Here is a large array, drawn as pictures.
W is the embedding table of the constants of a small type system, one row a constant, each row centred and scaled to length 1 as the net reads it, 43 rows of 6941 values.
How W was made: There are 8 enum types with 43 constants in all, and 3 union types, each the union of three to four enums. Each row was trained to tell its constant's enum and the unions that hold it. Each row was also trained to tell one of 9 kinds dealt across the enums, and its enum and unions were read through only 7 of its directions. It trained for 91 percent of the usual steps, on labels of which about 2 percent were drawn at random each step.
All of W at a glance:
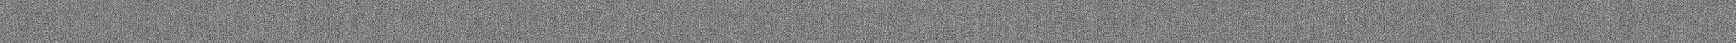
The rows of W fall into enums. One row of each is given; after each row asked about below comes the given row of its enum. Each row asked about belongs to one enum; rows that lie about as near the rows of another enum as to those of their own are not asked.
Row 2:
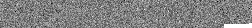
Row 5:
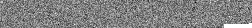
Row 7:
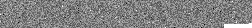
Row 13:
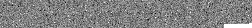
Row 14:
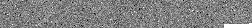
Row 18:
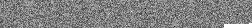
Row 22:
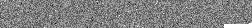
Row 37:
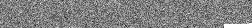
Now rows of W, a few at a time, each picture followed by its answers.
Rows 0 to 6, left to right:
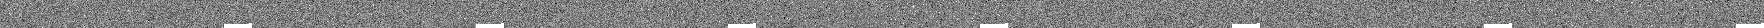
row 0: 7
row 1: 5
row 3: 37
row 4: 7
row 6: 18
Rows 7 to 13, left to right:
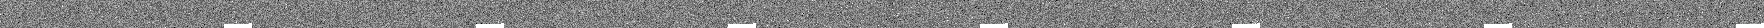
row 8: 5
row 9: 2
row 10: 37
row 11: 2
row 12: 2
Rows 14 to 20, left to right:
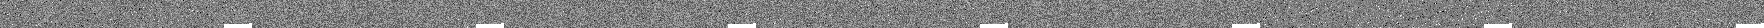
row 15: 18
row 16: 5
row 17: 18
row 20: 5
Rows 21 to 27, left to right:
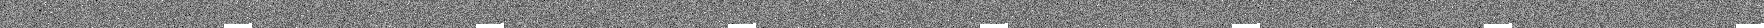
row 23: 18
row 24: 7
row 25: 5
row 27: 7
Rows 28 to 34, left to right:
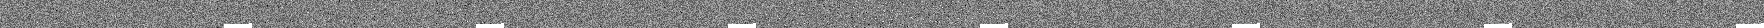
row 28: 5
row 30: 37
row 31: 37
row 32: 18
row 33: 18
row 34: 37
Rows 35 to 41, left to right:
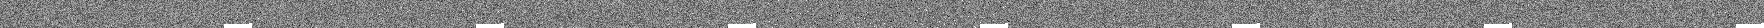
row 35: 14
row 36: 7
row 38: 22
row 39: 37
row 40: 2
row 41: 2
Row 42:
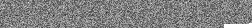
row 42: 2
